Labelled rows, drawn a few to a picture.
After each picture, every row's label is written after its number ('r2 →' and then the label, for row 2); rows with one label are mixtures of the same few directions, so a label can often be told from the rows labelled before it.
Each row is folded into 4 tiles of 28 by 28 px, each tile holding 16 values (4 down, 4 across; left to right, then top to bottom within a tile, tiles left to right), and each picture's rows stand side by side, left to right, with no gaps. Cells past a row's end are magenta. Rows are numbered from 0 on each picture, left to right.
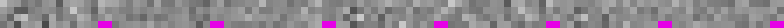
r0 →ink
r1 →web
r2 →web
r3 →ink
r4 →ink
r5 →ink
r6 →ink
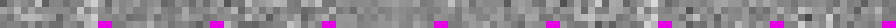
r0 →web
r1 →web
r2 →ink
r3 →web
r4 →ink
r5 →web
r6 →ink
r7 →ink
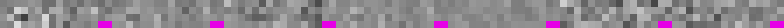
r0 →ink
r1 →ink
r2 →web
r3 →ink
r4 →ink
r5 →ink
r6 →ink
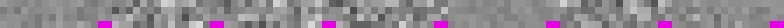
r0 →web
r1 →web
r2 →web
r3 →ink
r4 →ink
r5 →ink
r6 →ink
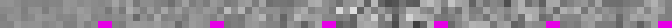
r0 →ink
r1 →ink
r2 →web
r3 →web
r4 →ink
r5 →web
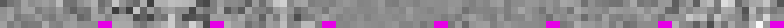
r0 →ink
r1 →web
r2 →web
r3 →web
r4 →ink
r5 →ink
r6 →web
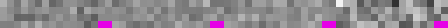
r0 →web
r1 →ink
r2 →web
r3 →ink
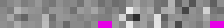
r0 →ink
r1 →ink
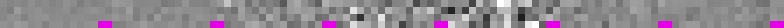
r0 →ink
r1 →ink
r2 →ink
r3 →ink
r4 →web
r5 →ink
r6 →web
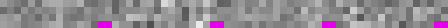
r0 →web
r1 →web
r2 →web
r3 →ink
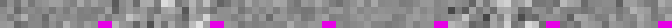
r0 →ink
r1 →web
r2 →ink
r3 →web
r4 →web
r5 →ink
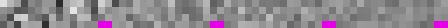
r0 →ink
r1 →ink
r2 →ink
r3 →web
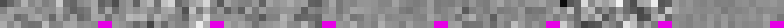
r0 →ink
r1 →web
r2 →web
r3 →ink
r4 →ink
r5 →ink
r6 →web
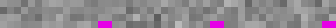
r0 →web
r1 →ink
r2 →ink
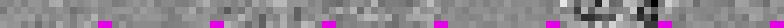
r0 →web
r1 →web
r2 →web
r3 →web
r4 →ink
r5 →web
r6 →ink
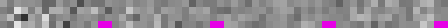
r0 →ink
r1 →ink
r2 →web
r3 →web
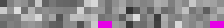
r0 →web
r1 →ink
